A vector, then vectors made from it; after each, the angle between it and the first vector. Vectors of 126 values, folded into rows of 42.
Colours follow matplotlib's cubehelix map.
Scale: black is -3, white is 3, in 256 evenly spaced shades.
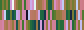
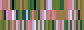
nearly opposite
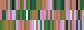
nearly opposite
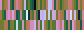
nearly opposite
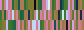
partly opposed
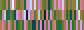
nearly parallel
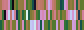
nearly opposite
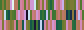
nearly parallel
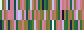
orthogonal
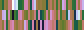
partly aligned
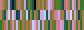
nearly opposite
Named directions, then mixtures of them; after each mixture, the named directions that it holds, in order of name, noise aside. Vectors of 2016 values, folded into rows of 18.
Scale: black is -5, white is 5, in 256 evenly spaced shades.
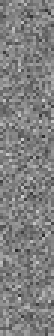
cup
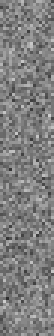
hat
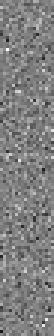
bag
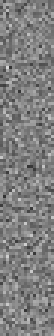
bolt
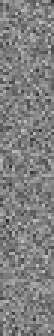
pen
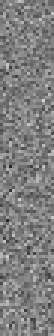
bolt, cup, pen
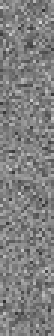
bag, cup, hat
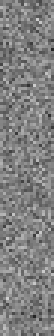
hat, pen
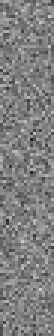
pen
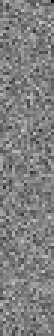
pen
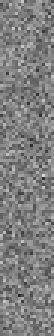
cup, hat, pen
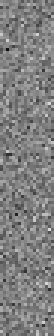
bag, cup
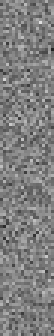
cup, hat, pen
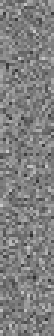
bag, bolt, pen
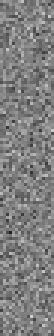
bag, hat, pen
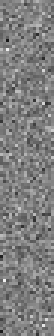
bag, hat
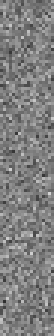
bolt, hat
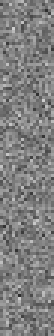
cup, pen
